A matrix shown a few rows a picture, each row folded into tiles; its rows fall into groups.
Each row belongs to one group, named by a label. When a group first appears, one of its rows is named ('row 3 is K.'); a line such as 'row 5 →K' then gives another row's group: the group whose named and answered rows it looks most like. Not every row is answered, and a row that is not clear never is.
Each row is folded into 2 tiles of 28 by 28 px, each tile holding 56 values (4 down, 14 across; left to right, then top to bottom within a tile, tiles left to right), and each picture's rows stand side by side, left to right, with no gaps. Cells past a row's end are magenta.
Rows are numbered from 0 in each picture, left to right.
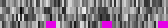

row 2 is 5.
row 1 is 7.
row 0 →7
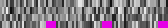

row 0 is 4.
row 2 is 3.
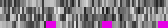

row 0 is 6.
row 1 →6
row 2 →5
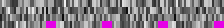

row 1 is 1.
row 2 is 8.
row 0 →3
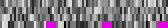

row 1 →8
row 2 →3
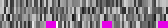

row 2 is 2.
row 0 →4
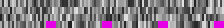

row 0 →5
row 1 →6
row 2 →5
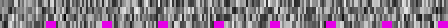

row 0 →2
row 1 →4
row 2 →7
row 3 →6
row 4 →2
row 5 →6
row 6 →1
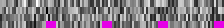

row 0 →3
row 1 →5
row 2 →2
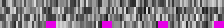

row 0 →7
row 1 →6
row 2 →5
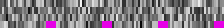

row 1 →2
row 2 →4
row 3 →6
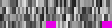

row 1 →6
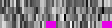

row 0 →8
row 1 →4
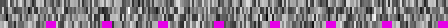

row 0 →1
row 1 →2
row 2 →4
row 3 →7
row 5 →8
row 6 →8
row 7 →1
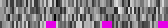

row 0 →4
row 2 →3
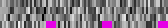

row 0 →4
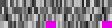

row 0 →1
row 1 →8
